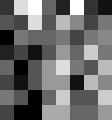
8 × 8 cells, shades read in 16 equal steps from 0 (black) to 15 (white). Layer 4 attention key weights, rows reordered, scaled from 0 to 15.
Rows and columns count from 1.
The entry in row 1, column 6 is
15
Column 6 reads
15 8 4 6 7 1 5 6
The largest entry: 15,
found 2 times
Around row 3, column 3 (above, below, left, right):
13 1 7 6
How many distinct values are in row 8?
5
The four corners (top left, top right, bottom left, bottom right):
3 1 4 9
